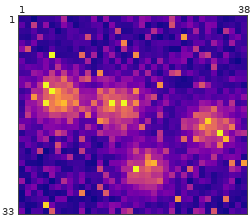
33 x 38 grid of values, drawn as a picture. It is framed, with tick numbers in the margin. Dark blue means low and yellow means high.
Overall the values sit about 20% of the way up the scale. No single row or column stands out from its neighbours. Four bumps rise from the field. The values are skewed, with a long tail toward high values. No overall slope runs across the table.
